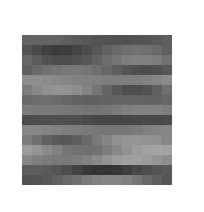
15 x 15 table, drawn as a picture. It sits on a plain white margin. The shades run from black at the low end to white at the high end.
Calmest part: top middle. Grain: streaks across. Ninth with the highest average: bottom right.
